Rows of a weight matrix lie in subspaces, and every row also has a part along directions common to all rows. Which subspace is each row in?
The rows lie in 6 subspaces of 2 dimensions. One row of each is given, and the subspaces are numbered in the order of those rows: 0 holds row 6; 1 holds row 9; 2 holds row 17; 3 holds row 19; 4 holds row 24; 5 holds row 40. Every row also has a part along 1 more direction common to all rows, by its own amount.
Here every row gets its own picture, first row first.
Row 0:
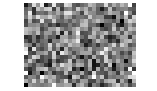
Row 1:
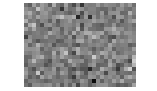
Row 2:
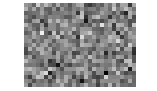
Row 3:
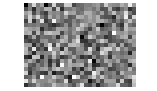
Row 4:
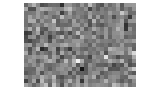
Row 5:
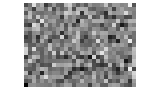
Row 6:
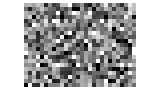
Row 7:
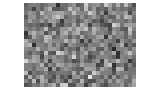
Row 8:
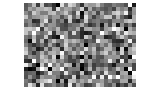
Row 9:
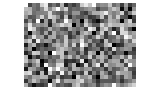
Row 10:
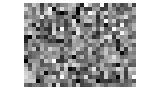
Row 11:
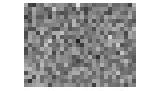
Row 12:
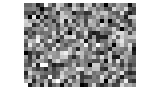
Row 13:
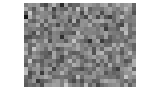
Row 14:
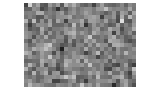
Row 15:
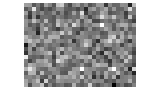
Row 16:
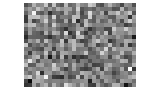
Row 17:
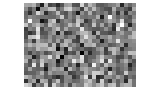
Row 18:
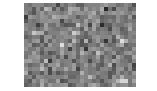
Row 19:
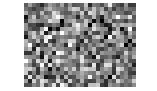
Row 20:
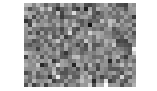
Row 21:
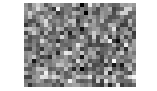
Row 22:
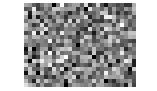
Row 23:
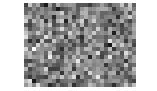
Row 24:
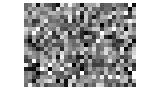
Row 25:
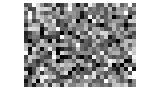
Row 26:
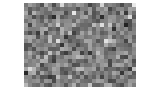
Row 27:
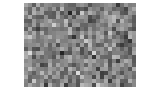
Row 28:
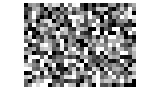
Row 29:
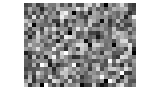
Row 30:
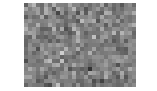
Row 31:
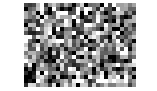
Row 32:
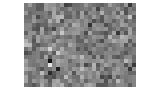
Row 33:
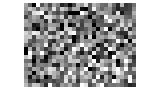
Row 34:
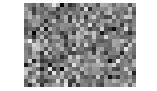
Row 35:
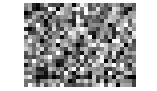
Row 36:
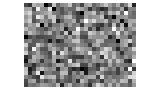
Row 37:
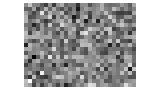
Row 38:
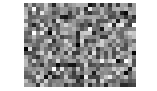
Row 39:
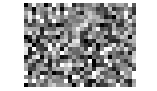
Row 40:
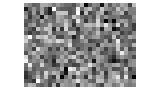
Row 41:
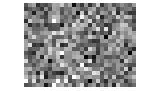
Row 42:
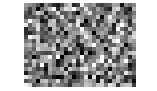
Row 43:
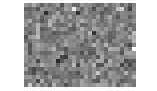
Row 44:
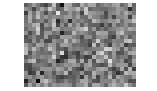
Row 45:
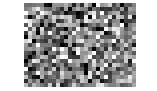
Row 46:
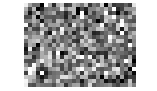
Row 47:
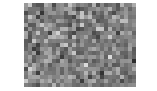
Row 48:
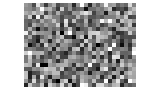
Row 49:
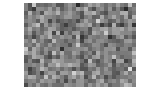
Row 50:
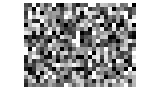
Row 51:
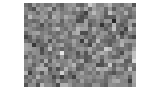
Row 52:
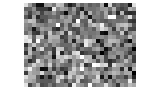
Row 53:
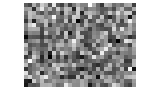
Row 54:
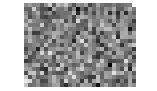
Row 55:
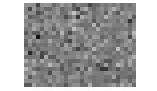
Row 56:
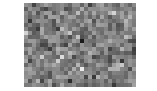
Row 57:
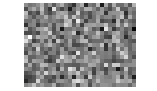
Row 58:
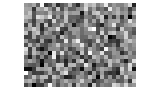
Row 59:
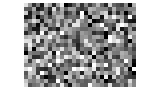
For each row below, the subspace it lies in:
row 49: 4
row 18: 3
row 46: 5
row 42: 2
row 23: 1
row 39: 3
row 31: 5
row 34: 4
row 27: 0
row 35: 2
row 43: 2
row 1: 5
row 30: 5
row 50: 4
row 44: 2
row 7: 3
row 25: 2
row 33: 0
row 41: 3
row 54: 3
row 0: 3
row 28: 1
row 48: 0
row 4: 2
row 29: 0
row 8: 4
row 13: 4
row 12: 0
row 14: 1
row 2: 4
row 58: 1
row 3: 3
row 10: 5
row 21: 2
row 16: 1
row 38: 4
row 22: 4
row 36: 5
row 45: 5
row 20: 0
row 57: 5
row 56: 2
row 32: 3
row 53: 1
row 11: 1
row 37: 1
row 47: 5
